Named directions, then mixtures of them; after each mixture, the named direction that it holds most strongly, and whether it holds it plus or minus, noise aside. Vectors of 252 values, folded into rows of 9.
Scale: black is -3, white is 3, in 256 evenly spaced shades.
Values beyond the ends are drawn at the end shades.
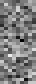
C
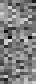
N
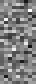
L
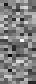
C, minus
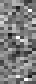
C, minus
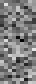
C, plus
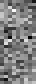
N, plus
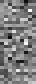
L, plus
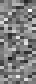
L, plus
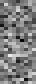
C, plus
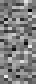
L, minus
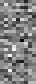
L, plus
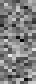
C, plus
